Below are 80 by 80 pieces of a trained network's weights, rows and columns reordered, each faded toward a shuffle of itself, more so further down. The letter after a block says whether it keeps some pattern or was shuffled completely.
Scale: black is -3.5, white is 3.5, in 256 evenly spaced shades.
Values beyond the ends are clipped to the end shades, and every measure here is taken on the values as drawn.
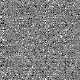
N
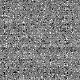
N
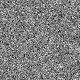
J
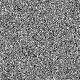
J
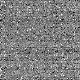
N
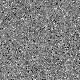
J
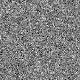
N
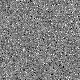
J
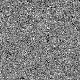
N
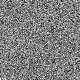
J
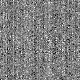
N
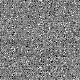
N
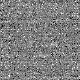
N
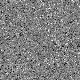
J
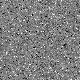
J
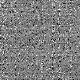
N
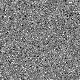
J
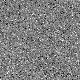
J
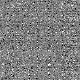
N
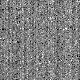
N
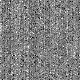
N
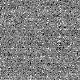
N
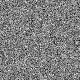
J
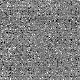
N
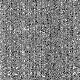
N
